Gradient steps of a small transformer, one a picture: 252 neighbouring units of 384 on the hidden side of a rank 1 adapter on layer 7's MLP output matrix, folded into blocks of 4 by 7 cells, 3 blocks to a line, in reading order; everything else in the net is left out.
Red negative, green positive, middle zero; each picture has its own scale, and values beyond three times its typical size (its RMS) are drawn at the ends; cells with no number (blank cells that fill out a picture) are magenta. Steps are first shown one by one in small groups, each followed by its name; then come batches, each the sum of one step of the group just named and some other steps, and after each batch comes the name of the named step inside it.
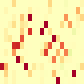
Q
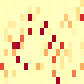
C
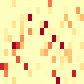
Q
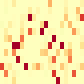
C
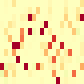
C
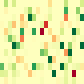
Q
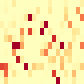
Q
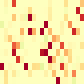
Q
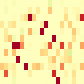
C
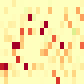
Q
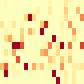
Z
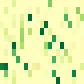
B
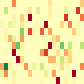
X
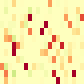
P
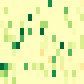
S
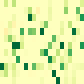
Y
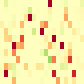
Y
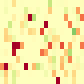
P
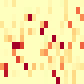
Z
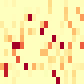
Z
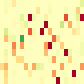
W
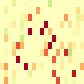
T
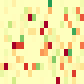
W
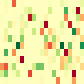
W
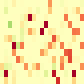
W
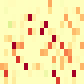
T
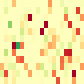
W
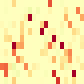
W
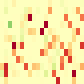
W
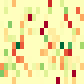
W
